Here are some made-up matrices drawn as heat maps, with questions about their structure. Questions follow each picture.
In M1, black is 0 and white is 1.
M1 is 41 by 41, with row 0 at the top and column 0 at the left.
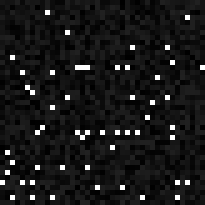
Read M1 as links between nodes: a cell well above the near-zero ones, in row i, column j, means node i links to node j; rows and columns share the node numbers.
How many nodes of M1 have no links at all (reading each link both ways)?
1
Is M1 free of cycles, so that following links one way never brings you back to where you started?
yes
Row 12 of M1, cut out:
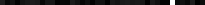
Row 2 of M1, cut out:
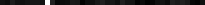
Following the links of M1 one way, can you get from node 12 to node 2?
no
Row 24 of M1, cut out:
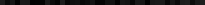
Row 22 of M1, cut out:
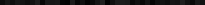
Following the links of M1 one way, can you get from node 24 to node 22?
no
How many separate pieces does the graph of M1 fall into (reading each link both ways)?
2
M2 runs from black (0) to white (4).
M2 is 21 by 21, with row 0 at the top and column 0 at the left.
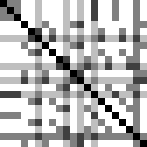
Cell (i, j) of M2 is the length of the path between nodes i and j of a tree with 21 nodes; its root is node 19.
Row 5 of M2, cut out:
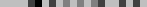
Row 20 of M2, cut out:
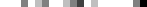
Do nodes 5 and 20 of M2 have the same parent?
no
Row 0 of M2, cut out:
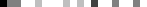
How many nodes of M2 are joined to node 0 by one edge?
1
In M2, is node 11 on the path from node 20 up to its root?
yes
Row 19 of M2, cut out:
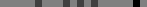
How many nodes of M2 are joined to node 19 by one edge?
4
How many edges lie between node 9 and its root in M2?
1
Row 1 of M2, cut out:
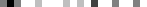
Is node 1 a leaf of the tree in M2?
yes
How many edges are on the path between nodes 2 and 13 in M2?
1
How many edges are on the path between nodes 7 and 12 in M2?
4
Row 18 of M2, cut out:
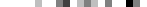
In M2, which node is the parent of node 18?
9
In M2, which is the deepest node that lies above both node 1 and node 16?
13
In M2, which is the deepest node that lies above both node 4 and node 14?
5
